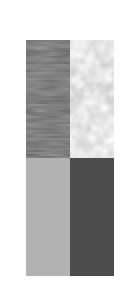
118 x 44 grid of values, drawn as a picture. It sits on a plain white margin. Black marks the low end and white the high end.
It is made of 2 by 2 panels. Panel 1,1: middling, streaked across, faint in contrast. Panel 1,2: very high, blotchy, faint in contrast. Panel 2,1: high, flat. Panel 2,2: low, flat.
